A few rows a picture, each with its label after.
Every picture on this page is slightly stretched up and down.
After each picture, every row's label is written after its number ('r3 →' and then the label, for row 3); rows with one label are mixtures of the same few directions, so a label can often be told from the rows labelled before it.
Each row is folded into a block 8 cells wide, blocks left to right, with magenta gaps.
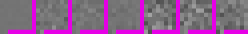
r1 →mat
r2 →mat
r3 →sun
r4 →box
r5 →box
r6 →sun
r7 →box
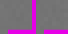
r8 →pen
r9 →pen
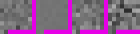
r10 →mat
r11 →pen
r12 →box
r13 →sun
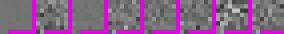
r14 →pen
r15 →box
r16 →mat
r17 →mat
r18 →pen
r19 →mat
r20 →sun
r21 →pen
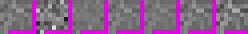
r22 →sun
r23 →mat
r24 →mat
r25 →sun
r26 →sun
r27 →sun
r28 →sun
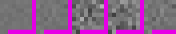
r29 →sun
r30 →pen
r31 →pen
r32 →box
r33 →pen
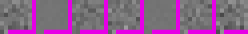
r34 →box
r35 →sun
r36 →sun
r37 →mat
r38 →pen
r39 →pen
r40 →box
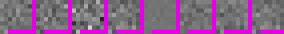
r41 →pen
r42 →pen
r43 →mat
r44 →box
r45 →pen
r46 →sun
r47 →box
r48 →box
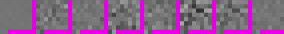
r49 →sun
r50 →pen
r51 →mat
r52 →box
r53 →box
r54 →sun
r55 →sun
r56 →mat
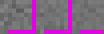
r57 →sun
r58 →box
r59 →sun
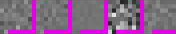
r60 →mat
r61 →pen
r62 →pen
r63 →box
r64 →sun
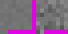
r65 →sun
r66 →box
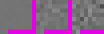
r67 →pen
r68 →sun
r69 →pen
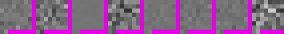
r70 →mat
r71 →pen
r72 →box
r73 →sun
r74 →pen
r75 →pen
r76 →mat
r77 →sun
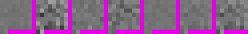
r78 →box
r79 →box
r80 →mat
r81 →sun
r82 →sun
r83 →box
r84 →box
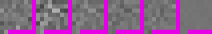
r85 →mat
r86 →sun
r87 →sun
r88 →sun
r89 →pen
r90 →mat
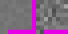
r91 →sun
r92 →pen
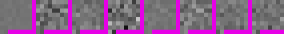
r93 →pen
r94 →sun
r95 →box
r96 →mat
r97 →sun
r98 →sun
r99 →box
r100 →mat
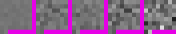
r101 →box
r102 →sun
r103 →box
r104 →sun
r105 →mat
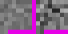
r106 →sun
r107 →sun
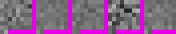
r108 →pen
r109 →box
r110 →sun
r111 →sun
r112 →box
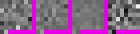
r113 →mat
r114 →pen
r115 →box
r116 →pen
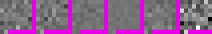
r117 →mat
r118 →pen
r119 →sun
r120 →pen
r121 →box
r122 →mat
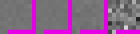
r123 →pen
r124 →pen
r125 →box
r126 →mat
